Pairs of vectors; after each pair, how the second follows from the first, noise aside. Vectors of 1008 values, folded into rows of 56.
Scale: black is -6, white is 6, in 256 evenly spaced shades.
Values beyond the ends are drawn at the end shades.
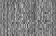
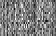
scaled up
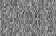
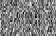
scaled up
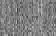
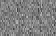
sign-scrambled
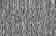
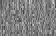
copied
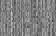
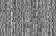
copied
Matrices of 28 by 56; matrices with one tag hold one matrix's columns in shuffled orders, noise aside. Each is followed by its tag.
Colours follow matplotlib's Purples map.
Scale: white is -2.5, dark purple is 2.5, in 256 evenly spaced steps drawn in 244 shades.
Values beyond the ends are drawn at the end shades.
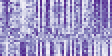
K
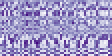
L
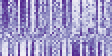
K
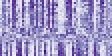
K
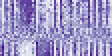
K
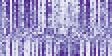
K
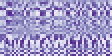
L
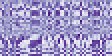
L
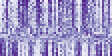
K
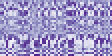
L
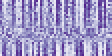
K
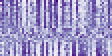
K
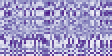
L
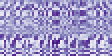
L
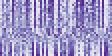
K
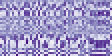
L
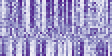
K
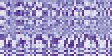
L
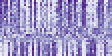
K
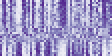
K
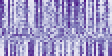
K
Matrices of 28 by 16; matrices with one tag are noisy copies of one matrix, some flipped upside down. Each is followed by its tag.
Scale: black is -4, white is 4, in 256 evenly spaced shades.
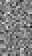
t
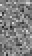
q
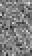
q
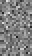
t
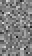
t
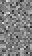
t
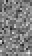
q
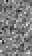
q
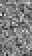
q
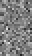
t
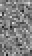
q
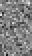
q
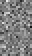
t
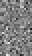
t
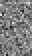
q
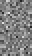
t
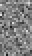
q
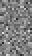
t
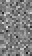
t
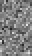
q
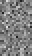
t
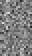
t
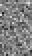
q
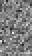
q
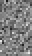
q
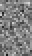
q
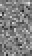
q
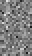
t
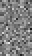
t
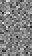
t
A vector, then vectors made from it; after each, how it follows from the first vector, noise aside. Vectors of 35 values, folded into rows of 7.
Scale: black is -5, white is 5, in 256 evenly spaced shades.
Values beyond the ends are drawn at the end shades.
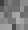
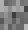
wrapped around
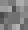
wrapped around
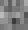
wrapped around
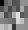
scaled up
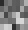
scaled up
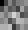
scaled up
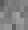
shrunk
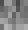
wrapped around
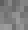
shrunk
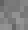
shrunk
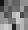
scaled up
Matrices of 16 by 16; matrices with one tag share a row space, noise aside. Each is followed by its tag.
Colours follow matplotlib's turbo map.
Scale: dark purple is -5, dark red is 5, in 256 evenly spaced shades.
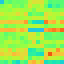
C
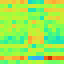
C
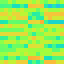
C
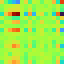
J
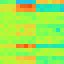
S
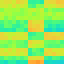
C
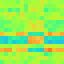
C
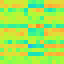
C
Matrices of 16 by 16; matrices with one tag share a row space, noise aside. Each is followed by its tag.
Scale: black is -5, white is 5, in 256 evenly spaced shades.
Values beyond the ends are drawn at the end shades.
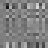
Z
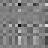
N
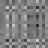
Z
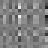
N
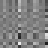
N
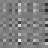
N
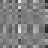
N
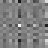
N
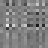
Z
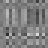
Z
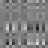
Z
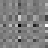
N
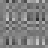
Z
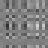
Z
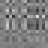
Z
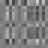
Z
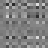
Z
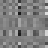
N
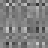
Z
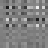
Z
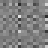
N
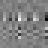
N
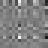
N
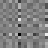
N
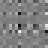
N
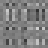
Z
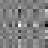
N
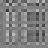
Z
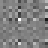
N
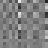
N
